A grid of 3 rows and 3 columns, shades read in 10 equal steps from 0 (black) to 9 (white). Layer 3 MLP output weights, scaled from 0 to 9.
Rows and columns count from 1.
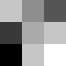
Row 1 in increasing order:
3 5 7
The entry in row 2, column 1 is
2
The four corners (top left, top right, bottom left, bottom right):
7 3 0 9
